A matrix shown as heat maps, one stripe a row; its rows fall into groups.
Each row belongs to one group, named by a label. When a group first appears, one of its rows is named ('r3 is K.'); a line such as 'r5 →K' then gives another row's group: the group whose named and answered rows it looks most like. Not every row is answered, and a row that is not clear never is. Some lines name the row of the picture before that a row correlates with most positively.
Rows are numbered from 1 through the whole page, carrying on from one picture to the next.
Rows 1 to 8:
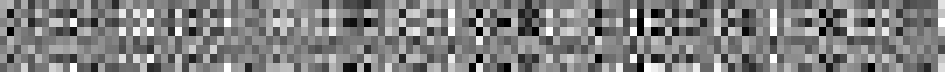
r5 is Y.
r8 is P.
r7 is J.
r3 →P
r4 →J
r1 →P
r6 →Y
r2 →J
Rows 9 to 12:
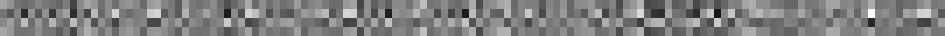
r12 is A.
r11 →P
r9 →A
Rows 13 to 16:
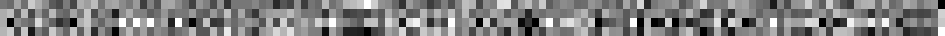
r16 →P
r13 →A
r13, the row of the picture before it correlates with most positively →12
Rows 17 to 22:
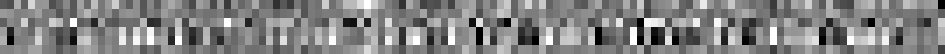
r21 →J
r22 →A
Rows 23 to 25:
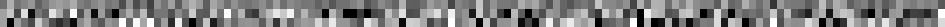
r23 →Y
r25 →J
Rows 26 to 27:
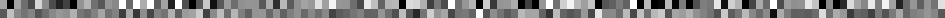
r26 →J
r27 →Y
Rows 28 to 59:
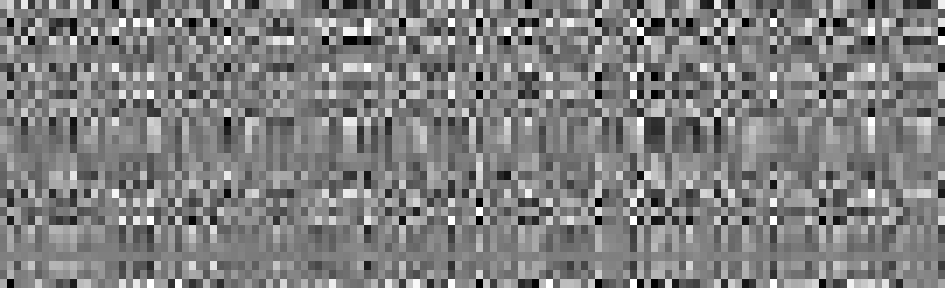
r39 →Y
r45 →Y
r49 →A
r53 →Y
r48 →Y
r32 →P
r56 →A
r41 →A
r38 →J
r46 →Y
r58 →Y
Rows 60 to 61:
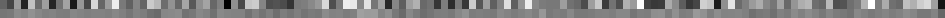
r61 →A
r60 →A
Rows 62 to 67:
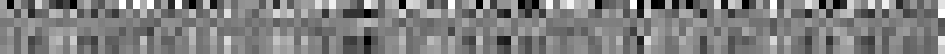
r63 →P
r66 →P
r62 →J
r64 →A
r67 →P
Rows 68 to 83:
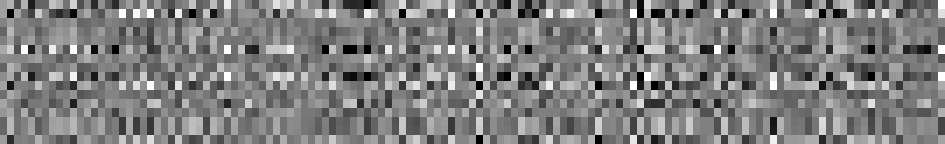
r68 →P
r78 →Y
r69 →J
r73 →P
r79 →A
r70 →Y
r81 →Y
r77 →J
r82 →Y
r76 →P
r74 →A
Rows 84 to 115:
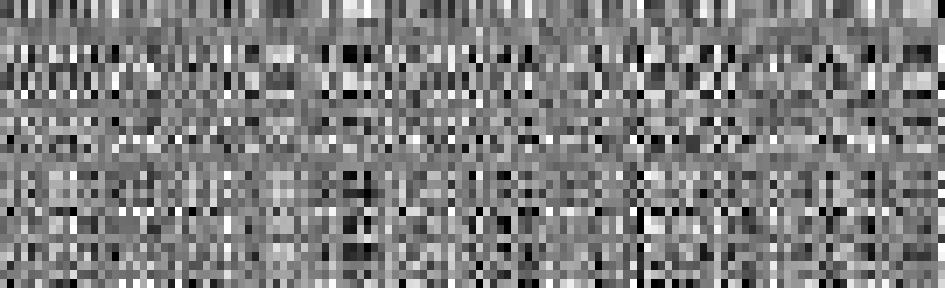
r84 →A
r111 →P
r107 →J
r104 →Y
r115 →J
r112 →P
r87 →Y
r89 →P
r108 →P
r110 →A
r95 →Y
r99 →J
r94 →P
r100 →A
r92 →A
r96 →A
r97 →P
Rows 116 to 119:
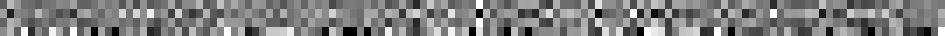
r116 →Y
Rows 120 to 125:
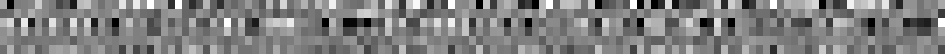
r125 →Y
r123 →P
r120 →J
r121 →A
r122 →P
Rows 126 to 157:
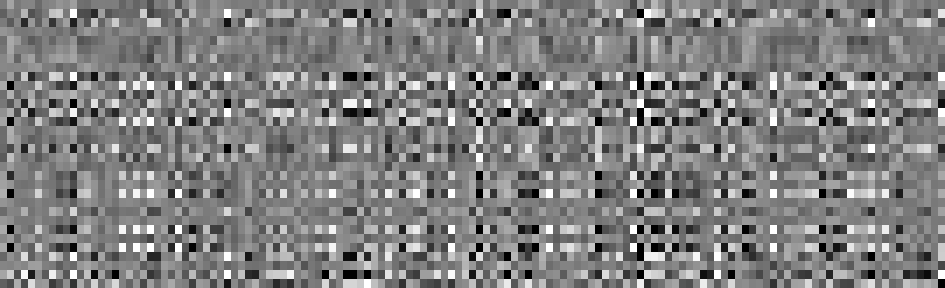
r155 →A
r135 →J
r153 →J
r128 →A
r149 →P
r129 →A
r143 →Y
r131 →Y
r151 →J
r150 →A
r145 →J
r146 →A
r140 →Y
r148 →A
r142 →A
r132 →Y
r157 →A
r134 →P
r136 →Y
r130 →Y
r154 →P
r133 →A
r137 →A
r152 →Y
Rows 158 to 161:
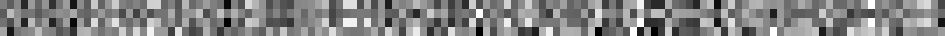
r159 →Y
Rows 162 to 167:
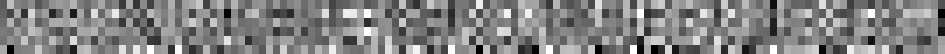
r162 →Y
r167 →J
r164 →Y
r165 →A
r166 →P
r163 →A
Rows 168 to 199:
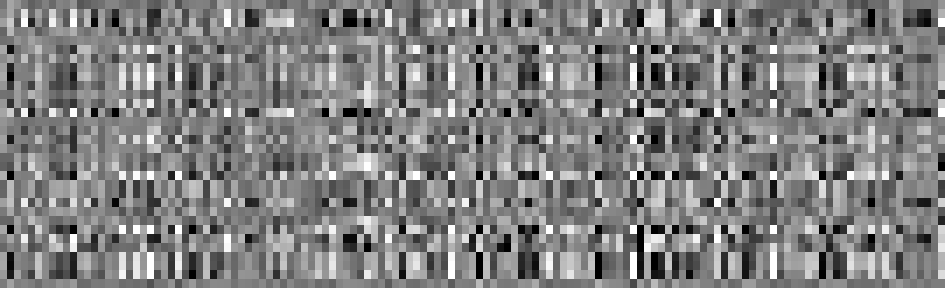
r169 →P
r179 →J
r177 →J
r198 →J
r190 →P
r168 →Y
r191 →Y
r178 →A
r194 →P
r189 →Y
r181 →A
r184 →A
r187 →J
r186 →A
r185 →A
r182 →A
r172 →A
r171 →Y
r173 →J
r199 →Y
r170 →P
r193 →J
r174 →P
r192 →A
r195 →P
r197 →J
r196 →J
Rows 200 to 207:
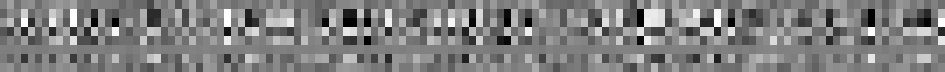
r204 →P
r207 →Y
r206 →A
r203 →A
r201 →P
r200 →Y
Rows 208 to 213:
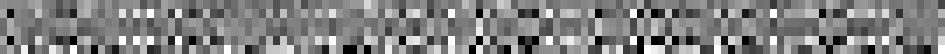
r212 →J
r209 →J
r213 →P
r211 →Y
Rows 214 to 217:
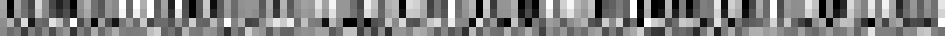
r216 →P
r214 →J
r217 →A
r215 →J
